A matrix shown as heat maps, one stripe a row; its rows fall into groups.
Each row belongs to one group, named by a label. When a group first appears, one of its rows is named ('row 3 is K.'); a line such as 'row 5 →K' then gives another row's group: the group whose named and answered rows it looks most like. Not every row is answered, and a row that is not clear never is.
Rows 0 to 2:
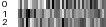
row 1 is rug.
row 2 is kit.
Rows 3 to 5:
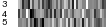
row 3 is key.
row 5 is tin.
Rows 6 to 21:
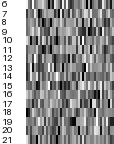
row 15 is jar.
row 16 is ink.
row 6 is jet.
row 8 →tin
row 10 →key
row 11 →tin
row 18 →jar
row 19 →kit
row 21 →key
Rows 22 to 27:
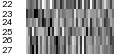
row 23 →rug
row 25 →jet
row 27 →key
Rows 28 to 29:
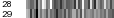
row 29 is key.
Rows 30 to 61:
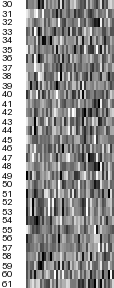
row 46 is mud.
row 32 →ink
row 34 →tin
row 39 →key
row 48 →ink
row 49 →jar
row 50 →ink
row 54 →rug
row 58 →tin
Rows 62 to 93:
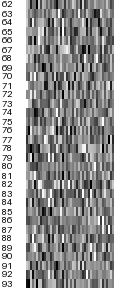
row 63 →ink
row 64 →jet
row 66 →kit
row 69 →tin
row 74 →rug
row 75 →ink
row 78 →jar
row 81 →mud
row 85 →tin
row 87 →mud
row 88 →jet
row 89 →mud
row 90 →tin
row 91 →key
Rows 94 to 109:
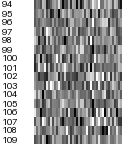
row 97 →kit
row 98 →key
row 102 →jar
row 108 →ink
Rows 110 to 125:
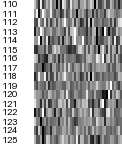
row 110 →jet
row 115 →jar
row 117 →rug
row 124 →rug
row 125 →kit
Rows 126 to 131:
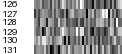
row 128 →mud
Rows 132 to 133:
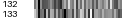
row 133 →key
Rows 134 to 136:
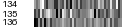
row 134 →mud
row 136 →rug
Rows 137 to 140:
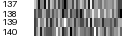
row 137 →key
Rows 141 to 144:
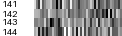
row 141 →jet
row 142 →ink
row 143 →tin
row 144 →rug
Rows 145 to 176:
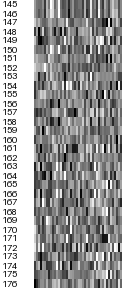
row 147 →ink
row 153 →key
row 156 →tin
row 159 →kit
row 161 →jar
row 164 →rug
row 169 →kit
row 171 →ink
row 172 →mud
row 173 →jar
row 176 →jar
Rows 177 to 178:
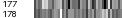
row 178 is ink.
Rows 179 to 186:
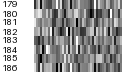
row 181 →mud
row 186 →jet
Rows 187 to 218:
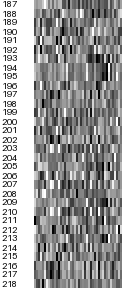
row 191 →jet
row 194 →ink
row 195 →ink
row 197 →tin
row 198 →rug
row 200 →mud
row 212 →mud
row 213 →ink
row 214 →key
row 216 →tin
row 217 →tin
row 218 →kit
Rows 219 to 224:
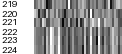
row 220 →key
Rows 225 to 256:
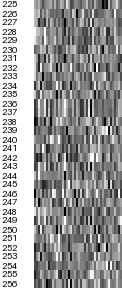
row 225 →ink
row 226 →mud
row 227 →key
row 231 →key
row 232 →jet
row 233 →rug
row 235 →jet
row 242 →jar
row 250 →jet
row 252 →jar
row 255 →jar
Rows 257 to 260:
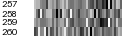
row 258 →jet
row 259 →ink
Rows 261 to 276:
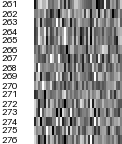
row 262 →tin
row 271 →rug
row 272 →key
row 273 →jet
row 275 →kit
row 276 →key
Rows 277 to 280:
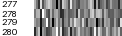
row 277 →jet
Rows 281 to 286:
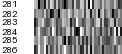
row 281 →key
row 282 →tin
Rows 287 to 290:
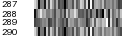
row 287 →key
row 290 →key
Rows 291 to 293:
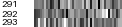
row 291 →tin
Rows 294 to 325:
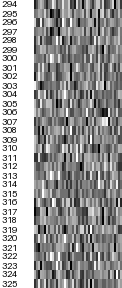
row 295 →tin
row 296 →jet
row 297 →tin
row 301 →mud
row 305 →jet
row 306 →ink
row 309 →key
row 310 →kit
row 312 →kit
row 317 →jar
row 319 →key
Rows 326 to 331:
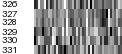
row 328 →ink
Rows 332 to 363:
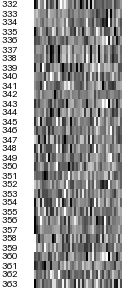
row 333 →ink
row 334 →ink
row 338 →tin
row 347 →key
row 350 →jar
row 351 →rug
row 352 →ink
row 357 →jar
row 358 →mud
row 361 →rug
